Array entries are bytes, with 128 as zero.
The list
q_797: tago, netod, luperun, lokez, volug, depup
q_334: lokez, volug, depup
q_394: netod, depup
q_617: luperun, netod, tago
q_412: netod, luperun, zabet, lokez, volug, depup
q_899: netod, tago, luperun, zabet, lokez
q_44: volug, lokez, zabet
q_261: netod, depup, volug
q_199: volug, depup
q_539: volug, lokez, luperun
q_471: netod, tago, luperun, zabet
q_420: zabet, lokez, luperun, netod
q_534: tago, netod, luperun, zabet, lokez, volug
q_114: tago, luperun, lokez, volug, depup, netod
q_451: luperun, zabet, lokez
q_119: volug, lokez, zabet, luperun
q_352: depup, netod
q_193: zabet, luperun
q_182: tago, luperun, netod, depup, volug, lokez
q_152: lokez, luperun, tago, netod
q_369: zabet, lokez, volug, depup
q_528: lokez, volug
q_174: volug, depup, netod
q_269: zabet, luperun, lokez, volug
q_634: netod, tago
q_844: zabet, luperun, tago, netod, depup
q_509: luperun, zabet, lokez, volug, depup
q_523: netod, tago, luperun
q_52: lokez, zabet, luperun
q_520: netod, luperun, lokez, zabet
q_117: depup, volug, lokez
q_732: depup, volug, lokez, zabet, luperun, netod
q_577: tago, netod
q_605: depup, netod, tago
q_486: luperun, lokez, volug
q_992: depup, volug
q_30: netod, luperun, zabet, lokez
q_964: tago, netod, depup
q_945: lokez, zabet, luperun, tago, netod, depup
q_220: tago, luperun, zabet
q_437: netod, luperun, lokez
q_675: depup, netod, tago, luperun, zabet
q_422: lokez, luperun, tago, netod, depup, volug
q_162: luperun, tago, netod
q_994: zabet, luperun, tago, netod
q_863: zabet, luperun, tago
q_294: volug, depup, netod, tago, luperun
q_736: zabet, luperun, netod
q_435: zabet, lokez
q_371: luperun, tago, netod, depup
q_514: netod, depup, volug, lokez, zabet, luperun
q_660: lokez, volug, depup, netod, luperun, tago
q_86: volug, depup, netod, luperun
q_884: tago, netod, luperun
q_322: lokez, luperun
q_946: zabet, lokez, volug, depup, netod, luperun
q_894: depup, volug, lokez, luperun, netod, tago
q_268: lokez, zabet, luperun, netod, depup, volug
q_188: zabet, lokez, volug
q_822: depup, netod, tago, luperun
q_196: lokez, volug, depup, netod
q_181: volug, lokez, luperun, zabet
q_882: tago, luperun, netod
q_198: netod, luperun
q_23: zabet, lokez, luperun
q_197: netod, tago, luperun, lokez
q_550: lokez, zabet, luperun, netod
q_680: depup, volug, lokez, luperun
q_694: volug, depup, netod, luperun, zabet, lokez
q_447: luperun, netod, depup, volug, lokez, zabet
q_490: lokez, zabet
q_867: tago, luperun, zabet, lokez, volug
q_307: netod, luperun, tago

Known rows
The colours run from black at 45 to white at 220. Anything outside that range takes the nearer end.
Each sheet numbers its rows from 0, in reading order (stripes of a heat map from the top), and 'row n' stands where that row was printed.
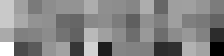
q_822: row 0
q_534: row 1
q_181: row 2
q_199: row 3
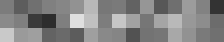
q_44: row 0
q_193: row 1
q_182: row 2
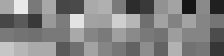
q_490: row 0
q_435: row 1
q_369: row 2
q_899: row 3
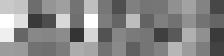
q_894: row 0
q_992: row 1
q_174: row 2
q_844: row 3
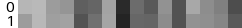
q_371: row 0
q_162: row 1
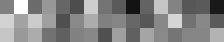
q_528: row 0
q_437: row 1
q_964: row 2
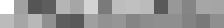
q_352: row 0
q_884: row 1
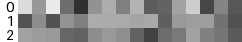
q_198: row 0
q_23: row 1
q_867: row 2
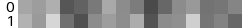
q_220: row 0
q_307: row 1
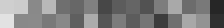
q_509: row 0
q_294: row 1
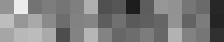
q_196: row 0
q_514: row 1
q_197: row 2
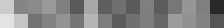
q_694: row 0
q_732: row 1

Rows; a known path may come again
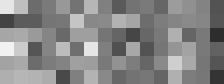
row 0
q_732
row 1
q_188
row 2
q_412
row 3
q_117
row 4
q_269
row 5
q_197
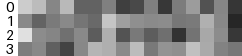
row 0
q_451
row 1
q_539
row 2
q_294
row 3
q_863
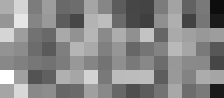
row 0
q_268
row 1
q_52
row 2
q_605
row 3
q_994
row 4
q_946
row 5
q_352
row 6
q_945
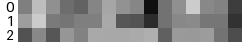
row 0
q_152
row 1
q_660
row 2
q_23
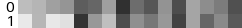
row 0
q_371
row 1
q_634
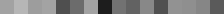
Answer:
q_162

